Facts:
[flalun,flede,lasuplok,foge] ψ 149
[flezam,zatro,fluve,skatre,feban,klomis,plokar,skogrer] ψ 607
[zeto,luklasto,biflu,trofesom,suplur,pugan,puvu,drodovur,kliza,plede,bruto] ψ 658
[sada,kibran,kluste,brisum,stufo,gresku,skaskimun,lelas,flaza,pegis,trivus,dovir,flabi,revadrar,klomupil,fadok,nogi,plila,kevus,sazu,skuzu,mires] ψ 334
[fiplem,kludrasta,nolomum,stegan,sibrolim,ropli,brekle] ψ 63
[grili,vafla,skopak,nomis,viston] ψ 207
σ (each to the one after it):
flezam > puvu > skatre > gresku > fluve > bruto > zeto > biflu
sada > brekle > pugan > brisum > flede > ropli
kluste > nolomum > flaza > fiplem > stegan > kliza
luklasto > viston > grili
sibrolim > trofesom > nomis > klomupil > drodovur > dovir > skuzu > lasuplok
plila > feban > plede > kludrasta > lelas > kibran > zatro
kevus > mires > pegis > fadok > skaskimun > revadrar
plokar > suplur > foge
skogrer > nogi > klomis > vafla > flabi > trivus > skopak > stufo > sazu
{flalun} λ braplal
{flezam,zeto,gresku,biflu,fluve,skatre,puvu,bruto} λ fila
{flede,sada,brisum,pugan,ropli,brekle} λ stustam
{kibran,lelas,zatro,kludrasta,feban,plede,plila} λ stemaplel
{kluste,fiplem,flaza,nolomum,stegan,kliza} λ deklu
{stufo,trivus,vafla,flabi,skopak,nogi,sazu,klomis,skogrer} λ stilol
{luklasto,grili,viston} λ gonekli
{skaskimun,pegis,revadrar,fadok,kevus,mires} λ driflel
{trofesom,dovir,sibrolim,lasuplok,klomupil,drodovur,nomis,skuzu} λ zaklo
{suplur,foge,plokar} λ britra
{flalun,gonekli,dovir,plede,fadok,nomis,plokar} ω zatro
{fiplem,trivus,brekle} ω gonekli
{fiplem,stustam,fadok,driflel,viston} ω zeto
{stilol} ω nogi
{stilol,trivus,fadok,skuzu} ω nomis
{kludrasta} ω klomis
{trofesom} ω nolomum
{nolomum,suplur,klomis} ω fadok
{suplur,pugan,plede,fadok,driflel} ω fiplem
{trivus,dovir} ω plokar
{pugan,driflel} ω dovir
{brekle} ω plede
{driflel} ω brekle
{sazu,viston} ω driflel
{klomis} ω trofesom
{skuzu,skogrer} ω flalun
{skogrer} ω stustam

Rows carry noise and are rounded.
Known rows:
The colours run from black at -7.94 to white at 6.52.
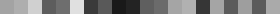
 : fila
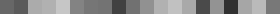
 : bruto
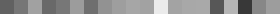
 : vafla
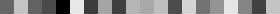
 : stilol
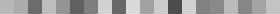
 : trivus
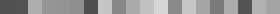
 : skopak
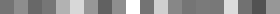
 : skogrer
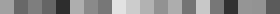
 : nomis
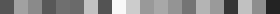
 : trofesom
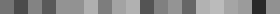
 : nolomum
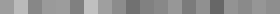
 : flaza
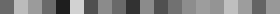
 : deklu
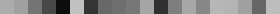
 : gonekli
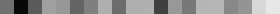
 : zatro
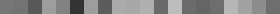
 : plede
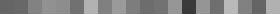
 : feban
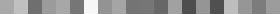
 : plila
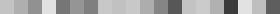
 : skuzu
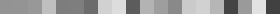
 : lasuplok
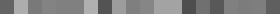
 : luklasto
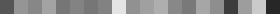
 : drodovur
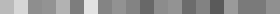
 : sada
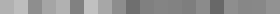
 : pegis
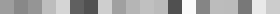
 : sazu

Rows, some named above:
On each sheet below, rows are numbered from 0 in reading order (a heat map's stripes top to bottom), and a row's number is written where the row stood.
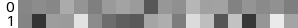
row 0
flede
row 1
zeto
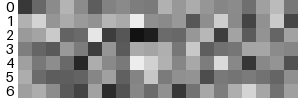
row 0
kliza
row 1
klomupil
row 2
fila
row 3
plede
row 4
nomis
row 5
plokar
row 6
driflel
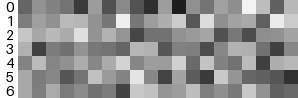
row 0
stemaplel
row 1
stufo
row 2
gresku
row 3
brekle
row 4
flabi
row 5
sibrolim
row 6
viston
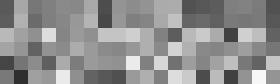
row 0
luklasto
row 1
luklasto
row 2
skuzu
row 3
flalun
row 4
klomis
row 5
zeto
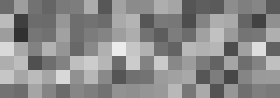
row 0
luklasto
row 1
brekle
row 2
fiplem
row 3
dovir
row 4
nogi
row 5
gresku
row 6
grili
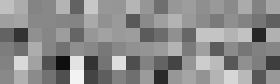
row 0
fadok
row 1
foge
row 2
kludrasta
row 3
grili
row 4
zaklo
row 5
stustam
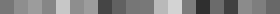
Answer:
puvu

